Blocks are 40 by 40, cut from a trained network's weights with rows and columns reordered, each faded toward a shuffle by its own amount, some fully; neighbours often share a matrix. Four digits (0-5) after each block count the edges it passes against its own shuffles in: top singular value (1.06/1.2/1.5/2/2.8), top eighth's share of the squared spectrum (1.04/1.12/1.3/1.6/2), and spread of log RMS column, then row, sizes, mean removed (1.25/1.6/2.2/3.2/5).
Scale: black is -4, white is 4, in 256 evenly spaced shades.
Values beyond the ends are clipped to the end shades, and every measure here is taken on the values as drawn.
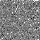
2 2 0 0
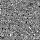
0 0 0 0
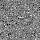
0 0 0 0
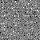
1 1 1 0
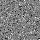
0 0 0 0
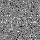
1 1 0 1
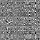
3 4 2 0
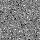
0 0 0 0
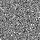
0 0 0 0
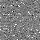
0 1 0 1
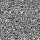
2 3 1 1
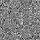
2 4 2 1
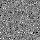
1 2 0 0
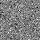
1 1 0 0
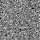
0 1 0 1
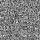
2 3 0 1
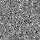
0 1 0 0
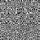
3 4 1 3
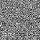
3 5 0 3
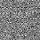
3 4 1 2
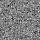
1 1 0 0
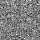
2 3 0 1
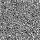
1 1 0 0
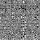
2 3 2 0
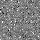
0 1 0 0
